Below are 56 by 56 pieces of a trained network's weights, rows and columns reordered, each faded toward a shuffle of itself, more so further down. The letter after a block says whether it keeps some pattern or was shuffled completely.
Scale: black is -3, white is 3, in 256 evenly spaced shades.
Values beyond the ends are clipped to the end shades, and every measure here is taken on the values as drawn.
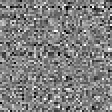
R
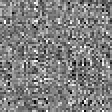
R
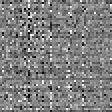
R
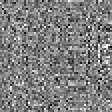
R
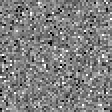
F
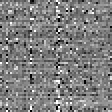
R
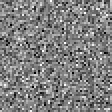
F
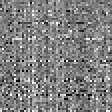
R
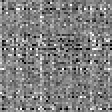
R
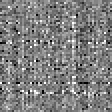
R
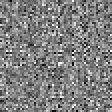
R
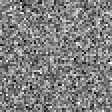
F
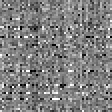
R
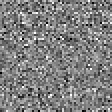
R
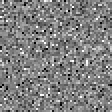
F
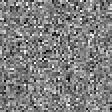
R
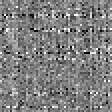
R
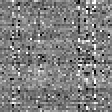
R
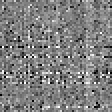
R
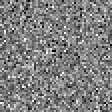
F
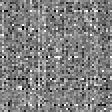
R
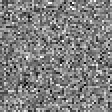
F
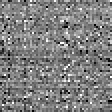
R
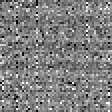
R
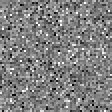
F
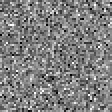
F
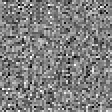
R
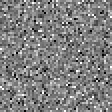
F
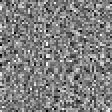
R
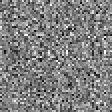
R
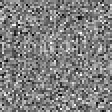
R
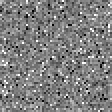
F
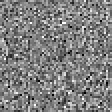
R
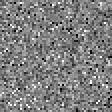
F
